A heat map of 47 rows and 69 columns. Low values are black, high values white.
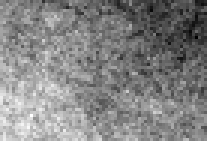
Neither half mirrors the other. The bottom left is the ninth with the highest average. The values follow a bell shape. Values rise toward the bottom left. The top right is the ninth with the lowest average. No row or column stands out.
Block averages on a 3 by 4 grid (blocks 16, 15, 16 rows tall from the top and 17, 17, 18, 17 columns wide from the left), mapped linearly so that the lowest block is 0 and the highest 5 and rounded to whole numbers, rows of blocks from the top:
3 2 1 0
4 3 2 1
5 4 3 3
